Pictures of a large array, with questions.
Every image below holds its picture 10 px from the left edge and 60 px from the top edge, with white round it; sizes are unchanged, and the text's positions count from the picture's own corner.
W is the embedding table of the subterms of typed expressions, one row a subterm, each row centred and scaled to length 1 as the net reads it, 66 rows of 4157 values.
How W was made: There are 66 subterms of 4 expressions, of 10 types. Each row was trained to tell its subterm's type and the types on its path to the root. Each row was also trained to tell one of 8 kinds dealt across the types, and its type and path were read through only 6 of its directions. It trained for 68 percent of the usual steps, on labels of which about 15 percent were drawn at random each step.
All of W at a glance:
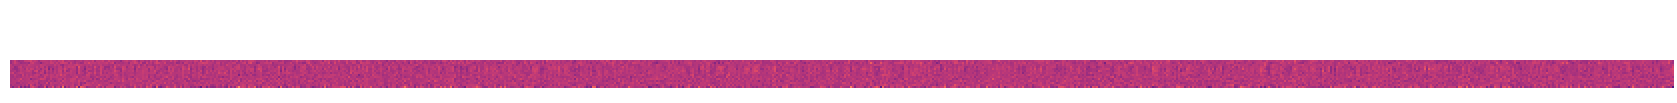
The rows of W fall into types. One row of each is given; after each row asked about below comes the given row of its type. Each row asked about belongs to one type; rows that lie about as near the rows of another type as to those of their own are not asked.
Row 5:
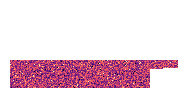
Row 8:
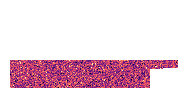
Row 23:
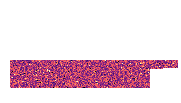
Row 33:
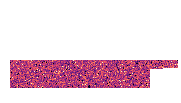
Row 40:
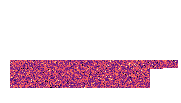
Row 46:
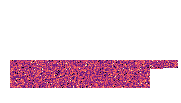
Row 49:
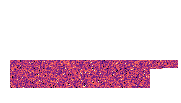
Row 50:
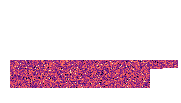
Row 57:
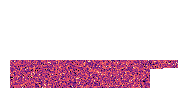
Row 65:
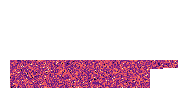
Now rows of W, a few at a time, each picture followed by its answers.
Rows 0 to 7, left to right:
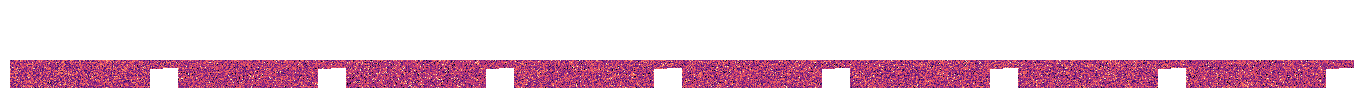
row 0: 65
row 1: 5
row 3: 46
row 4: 40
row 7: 23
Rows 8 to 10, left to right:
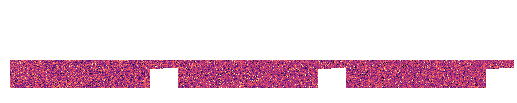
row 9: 5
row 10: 33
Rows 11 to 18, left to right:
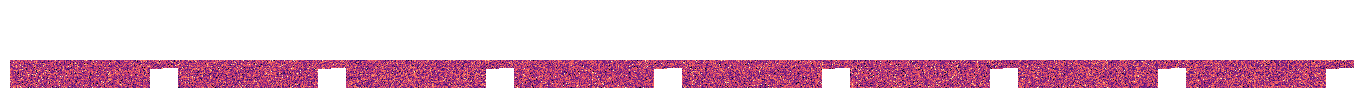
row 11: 40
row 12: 5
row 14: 46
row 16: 49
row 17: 49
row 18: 46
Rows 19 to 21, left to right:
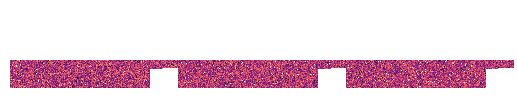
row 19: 50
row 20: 50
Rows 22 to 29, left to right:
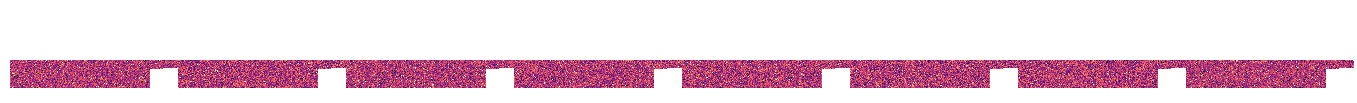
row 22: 23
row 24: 46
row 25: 8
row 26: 46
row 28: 49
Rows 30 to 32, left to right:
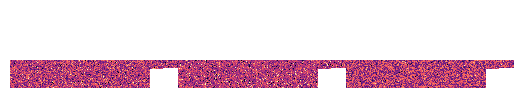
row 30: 23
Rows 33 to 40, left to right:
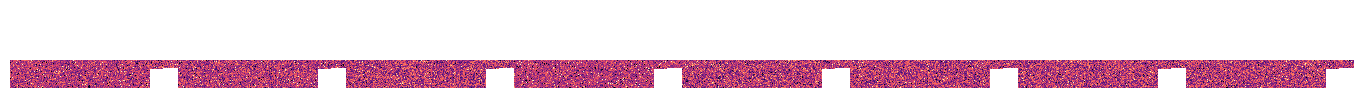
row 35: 49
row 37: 8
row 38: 46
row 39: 65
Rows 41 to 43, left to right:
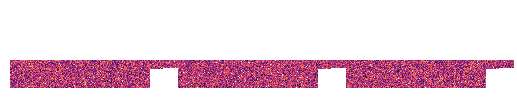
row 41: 33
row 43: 49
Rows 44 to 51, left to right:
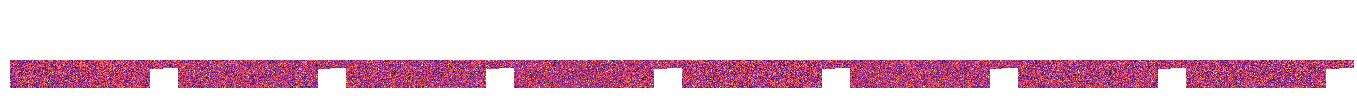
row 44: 65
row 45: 49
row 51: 8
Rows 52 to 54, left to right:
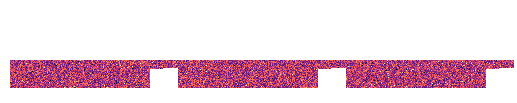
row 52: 8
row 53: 33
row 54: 8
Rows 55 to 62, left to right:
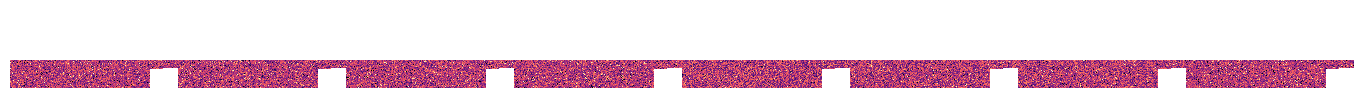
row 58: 5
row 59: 23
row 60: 8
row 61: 23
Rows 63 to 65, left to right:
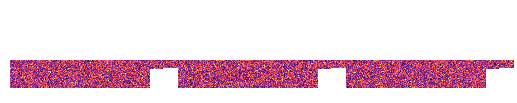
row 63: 65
